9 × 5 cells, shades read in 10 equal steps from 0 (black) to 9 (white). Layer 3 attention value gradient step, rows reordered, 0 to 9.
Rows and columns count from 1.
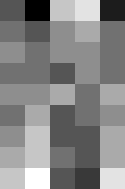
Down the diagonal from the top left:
3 3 5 5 6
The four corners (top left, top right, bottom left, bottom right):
3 1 7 8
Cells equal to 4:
11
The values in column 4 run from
2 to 8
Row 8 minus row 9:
-1 -2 1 1 -2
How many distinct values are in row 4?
3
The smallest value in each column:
3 0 3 2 1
